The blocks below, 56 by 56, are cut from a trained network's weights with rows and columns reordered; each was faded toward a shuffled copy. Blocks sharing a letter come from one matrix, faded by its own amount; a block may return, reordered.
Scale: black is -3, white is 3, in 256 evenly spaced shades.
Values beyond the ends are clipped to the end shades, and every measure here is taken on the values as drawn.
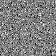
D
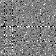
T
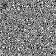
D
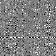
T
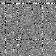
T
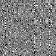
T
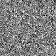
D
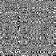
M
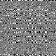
M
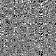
T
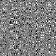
T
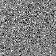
D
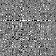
T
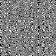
T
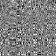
M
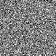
D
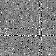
T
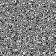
D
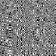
T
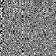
T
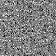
D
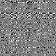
M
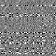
M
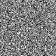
D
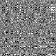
M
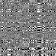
M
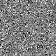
D
